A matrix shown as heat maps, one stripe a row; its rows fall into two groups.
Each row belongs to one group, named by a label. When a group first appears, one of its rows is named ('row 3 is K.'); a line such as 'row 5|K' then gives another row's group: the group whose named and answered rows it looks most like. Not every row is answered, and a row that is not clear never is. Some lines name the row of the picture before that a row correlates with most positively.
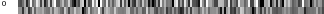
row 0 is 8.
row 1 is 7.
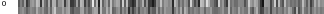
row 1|8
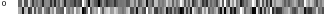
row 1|7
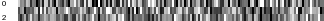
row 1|8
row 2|8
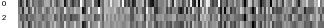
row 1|7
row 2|8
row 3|7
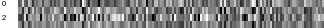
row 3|7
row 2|8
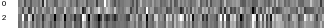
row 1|7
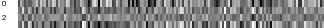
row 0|8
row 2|7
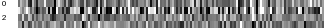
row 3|7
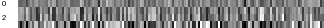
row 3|8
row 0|8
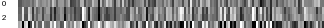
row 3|7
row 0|8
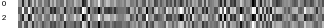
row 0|7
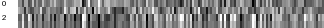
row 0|7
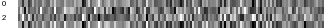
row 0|7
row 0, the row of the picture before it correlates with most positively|0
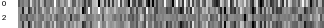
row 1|7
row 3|7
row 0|8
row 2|8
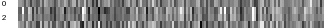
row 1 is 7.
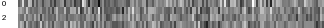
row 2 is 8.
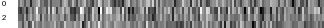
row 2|8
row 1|8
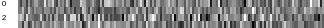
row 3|7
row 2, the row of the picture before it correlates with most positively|0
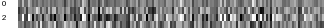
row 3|8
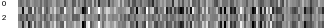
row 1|7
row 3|7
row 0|8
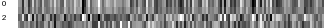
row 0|7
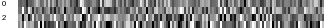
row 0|8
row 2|7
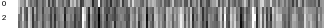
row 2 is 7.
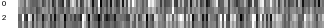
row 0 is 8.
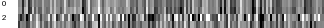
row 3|8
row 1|7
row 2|8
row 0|7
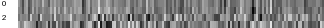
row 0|7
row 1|7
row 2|8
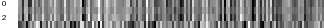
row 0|7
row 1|7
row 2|7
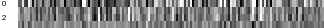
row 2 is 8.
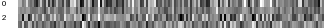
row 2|7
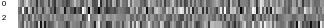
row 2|7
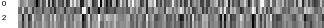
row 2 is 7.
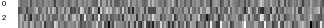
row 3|8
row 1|8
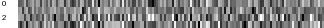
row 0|8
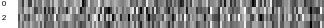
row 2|8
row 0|7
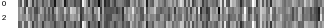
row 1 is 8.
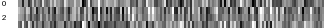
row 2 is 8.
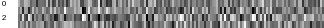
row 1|7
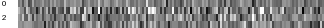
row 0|7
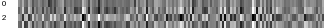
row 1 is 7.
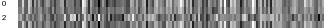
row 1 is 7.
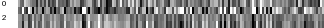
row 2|7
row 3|7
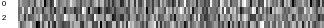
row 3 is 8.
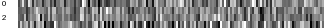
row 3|8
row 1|8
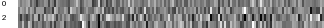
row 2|8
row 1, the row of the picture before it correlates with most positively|3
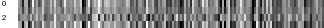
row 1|7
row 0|7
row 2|8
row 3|7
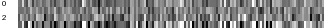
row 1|8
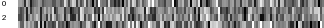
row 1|8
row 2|8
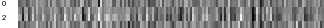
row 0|8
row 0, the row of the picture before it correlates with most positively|2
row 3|8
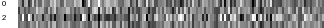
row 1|8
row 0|7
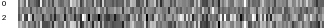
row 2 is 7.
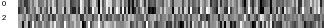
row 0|8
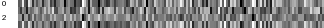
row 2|7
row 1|8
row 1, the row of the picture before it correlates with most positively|0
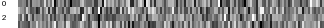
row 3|8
